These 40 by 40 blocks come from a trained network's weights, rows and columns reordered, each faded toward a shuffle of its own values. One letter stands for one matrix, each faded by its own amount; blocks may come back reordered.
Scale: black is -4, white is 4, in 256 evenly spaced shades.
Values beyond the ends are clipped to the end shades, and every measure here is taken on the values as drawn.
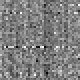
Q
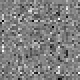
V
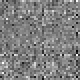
V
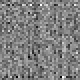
Q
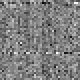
Q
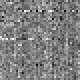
Q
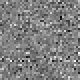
V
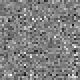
V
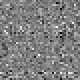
V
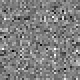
V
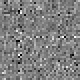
V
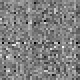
Q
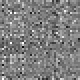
V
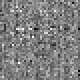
Q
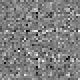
V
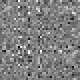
V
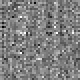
Q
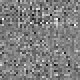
V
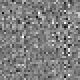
V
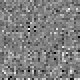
V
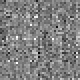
Q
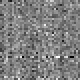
Q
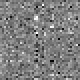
V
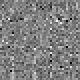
V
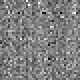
Q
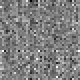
Q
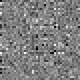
V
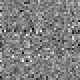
V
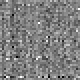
Q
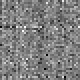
Q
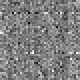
Q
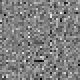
V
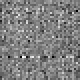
Q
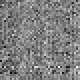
Q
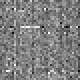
Q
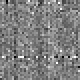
Q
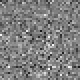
V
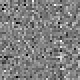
V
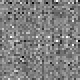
Q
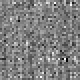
Q
